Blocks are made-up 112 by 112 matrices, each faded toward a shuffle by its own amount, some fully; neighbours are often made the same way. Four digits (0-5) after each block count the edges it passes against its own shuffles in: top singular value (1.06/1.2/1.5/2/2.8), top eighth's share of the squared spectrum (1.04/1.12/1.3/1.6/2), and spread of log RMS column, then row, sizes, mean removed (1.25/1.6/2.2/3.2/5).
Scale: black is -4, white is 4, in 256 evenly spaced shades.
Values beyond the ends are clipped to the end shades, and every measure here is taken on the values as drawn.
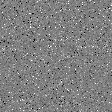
0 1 0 1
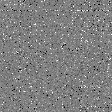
2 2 1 1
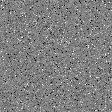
0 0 0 0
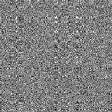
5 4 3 3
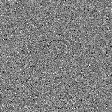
3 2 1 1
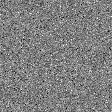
1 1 0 0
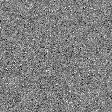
3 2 0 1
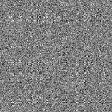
4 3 2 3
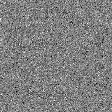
3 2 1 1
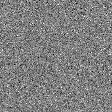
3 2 0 0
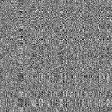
5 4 3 3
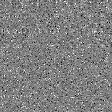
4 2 1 0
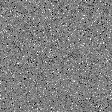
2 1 0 0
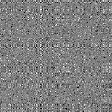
5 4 3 3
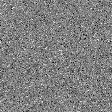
3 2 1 0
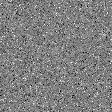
0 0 0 0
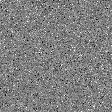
0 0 0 0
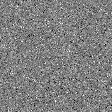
2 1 0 0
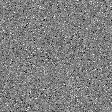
1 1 0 0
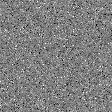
0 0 0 0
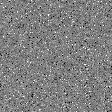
2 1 0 0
